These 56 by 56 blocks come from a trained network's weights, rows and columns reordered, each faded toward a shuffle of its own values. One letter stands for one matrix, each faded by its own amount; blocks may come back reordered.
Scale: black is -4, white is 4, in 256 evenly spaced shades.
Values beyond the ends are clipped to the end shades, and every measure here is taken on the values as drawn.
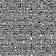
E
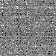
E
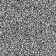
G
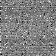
E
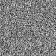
G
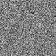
G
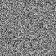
G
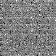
E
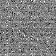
E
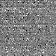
E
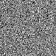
G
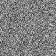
G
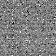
E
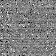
E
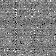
E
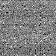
E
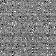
E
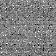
E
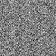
G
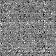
E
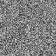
G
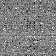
E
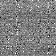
E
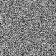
G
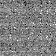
E
